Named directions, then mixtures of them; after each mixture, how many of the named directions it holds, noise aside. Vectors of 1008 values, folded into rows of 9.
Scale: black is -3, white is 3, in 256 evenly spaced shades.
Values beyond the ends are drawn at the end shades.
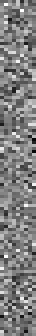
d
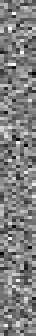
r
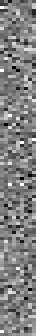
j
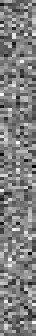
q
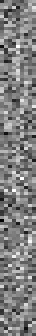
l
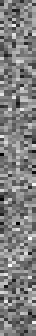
three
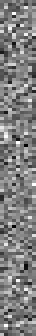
two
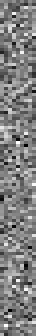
two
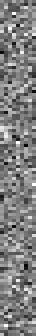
two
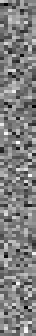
three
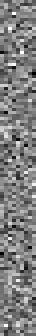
one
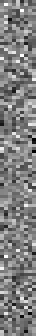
one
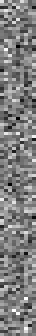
two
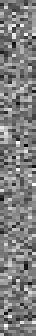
two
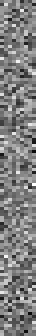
two
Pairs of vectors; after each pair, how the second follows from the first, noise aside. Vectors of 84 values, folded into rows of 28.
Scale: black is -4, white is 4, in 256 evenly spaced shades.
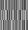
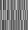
reversed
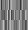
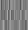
shrunk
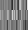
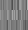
shrunk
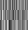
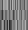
sign-scrambled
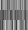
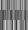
copied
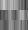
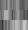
reversed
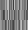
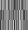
reversed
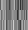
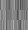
shrunk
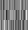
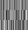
copied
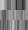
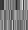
sign-scrambled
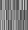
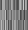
copied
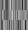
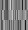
copied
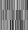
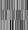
copied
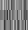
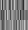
reversed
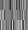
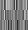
reversed
